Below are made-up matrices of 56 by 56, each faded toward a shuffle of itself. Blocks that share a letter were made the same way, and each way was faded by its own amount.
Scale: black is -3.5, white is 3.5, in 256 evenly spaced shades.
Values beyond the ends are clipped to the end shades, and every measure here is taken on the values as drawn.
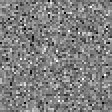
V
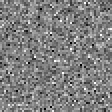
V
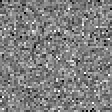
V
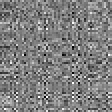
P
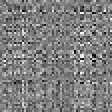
P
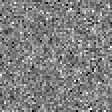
V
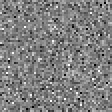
V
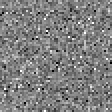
V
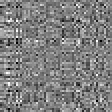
P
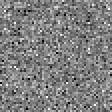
V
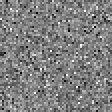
V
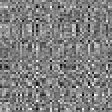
P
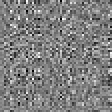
P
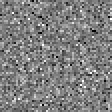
V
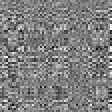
P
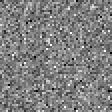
V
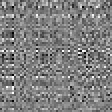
P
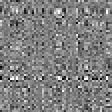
P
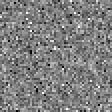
V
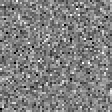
V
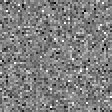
V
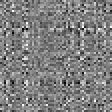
P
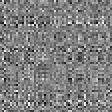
P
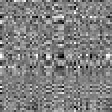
P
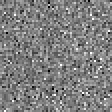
V
